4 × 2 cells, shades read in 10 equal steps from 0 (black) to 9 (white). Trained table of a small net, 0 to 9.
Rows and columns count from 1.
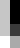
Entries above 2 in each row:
1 1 1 2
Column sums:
30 8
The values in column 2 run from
0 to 6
